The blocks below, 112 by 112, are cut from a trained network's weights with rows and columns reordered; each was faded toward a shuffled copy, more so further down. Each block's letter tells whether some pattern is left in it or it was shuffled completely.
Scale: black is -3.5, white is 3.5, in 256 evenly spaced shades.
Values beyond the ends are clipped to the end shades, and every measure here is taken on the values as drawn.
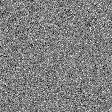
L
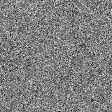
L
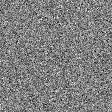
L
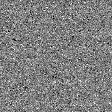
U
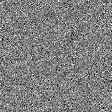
U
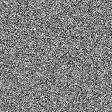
U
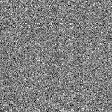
U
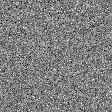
L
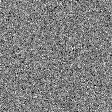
L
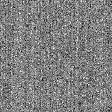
U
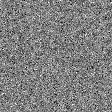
L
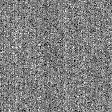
U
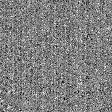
U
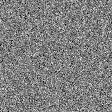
L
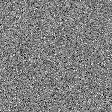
L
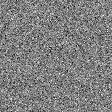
L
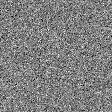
L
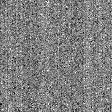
U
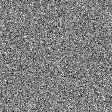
L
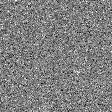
L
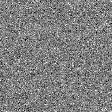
U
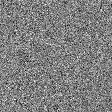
L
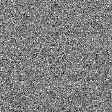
U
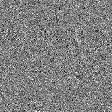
U
